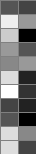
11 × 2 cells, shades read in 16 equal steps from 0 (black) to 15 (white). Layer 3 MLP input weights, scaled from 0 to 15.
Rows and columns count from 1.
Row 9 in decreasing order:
5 0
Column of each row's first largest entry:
1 1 1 1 2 1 1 1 1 1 1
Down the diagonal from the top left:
5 9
